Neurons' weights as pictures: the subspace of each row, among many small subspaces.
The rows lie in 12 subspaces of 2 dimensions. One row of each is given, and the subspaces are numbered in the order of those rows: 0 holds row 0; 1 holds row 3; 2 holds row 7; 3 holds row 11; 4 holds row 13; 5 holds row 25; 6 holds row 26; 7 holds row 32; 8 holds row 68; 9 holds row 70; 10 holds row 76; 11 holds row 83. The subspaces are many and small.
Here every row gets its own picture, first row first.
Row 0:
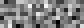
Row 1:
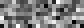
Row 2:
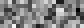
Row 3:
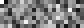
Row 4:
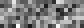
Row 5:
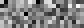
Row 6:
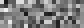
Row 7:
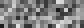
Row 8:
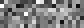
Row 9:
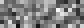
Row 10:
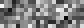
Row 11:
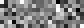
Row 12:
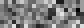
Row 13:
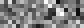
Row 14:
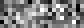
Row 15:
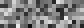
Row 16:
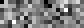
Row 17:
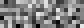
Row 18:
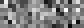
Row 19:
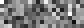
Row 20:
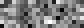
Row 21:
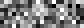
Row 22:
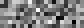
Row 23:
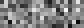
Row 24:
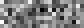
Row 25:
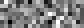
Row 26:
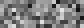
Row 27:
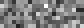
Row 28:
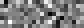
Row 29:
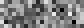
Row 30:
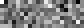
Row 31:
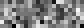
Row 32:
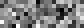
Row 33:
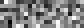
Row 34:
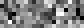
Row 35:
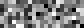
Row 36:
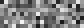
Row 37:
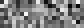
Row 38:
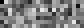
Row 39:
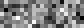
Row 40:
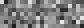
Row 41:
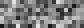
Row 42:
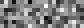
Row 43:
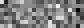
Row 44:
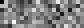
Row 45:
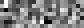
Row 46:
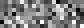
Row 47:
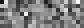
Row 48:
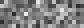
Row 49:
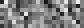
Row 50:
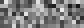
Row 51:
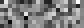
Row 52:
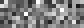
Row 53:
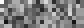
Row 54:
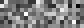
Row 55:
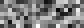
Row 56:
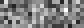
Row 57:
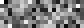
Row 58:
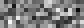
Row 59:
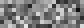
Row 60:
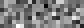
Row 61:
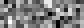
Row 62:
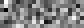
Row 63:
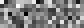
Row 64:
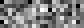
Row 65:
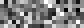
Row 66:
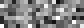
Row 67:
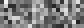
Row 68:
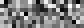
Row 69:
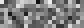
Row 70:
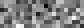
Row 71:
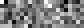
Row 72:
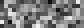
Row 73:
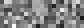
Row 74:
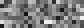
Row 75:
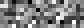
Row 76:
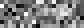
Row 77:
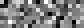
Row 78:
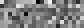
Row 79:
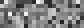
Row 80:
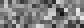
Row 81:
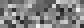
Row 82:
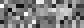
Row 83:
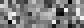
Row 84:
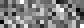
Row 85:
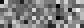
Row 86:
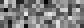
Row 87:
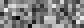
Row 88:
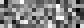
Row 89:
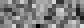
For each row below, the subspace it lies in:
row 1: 0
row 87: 11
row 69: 10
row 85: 1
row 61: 5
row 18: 11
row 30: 6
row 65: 4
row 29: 3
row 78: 10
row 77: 5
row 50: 8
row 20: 0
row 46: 3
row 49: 8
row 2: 4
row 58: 5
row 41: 2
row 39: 11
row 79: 10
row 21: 8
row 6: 2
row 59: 6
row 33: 0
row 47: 8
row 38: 1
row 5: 7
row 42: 9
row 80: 4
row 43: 1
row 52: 7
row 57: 1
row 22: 5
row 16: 6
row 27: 9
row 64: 1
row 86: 2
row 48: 7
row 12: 4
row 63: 10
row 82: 10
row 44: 3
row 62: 9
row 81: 6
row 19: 3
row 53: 3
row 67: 11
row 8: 10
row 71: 6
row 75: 5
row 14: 1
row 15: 2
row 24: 1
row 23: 11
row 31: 8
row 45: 9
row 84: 3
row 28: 5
